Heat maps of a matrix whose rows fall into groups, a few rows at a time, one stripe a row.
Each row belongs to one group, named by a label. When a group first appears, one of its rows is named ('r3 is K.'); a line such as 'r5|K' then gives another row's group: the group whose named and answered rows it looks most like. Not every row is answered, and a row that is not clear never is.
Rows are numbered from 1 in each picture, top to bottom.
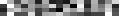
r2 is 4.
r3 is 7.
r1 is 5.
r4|4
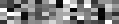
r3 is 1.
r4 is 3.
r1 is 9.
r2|9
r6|4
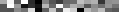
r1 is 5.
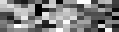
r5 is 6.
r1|9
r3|7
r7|7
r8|4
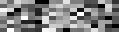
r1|7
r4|1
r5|6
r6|3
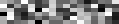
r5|3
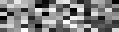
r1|7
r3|4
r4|1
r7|3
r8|5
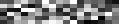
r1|6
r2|3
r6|6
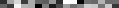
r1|7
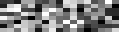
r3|3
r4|6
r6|1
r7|6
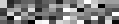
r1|9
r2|1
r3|7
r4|5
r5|7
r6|4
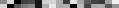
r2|1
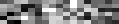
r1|6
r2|3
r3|3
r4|1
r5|6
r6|9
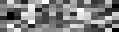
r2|7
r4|1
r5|9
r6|7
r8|4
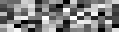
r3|7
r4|1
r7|3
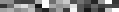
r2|6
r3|5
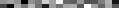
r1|4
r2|9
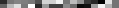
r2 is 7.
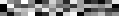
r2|4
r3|6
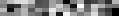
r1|5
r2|1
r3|1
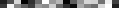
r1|4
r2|4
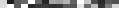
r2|5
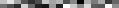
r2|9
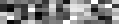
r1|5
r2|9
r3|9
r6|1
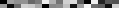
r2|1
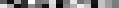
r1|9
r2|9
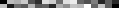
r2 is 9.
